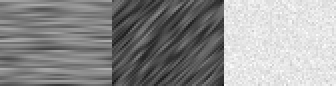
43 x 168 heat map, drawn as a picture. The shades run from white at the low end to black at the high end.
It is made of 1 by 3 panels. Panel 1,1: middling, streaked across. Panel 1,2: high, slanting up to the right. Panel 1,3: very low, fine-grained, faint in contrast.
